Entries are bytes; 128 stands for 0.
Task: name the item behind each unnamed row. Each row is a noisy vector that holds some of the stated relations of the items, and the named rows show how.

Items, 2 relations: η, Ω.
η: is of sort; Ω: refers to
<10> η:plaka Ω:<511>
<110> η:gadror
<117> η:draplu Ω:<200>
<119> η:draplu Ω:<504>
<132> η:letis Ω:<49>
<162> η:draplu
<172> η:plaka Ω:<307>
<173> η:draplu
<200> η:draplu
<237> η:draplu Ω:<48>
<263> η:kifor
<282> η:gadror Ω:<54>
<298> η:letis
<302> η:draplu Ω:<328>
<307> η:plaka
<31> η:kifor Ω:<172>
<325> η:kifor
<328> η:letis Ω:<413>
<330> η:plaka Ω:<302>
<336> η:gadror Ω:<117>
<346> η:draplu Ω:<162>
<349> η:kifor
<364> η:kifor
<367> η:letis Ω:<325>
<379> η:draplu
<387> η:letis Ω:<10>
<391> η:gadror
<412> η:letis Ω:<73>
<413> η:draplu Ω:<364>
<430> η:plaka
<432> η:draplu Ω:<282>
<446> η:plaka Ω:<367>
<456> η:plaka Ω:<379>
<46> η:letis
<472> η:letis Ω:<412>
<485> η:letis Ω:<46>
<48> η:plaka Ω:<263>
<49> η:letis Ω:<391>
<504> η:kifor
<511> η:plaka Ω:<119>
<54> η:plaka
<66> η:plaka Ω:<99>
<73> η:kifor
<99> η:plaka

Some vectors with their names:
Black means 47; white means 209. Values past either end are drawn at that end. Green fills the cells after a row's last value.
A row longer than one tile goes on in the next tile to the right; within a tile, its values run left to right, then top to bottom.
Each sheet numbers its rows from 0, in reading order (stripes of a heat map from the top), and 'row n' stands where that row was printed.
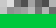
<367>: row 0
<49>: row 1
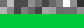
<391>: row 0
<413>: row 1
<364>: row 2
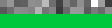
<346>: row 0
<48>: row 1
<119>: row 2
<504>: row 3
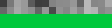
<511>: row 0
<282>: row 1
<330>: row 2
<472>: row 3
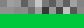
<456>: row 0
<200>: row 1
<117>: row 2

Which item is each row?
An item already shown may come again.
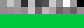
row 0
<446>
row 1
<328>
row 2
<325>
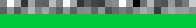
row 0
<263>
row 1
<132>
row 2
<263>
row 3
<282>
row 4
<325>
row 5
<110>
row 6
<387>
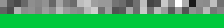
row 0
<302>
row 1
<330>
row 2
<485>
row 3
<412>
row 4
<432>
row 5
<328>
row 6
<73>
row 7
<48>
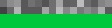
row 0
<31>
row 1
<432>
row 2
<132>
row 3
<172>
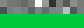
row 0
<237>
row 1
<349>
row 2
<336>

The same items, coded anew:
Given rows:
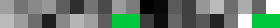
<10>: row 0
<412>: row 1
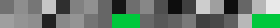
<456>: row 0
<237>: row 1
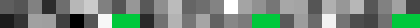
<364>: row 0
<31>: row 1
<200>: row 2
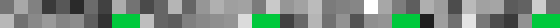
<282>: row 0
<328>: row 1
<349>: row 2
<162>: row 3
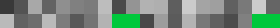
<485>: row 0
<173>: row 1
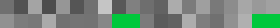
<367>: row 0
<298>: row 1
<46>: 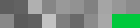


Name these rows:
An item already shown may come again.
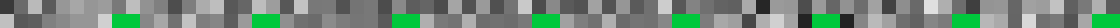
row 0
<328>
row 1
<302>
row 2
<110>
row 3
<367>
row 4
<367>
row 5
<172>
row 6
<325>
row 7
<413>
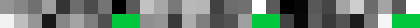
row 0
<446>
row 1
<119>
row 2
<412>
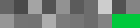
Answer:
<367>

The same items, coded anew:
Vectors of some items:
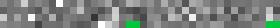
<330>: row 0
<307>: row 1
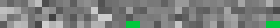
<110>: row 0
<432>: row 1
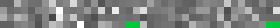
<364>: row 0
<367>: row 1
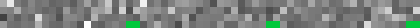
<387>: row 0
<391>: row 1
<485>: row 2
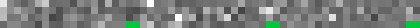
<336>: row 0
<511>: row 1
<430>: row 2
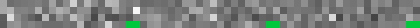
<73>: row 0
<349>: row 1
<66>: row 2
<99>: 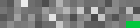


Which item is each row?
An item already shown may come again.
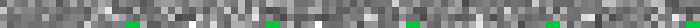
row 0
<485>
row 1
<302>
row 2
<119>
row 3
<200>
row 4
<328>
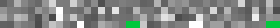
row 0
<364>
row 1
<413>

